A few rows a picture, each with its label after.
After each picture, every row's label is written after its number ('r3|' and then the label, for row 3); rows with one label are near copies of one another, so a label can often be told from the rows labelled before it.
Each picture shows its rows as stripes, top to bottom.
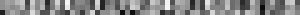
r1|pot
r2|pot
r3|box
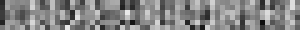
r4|box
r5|box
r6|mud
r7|mud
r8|box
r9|pot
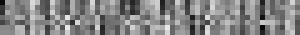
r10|box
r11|box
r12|box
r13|pot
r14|mud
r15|pot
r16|pot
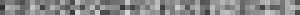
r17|mud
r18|box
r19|mud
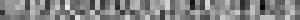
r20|pot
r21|pot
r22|box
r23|mud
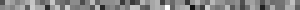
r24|box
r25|pot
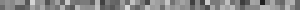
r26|pot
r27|mud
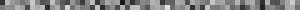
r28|box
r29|pot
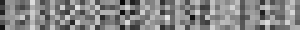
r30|box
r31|mud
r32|box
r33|pot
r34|mud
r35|box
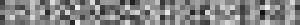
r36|box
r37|mud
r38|pot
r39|box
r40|mud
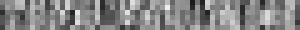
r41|pot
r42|pot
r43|mud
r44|mud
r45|mud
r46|box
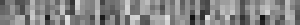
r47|mud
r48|mud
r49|mud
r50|pot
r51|pot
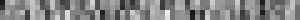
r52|box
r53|box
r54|pot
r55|pot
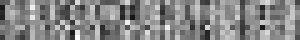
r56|mud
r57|box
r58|box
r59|box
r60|mud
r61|pot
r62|mud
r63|mud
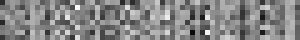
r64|box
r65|mud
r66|pot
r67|pot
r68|box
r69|mud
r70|pot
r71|mud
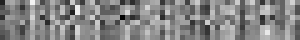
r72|box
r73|mud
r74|mud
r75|box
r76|pot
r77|mud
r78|mud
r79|mud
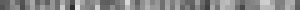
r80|mud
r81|mud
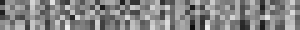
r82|box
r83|pot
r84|box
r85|mud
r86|pot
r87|pot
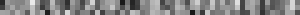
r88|box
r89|box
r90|pot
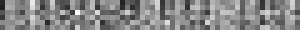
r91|box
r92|box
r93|mud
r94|box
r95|pot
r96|mud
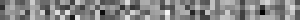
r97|mud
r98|box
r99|pot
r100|mud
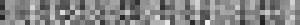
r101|box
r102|box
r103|mud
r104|box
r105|pot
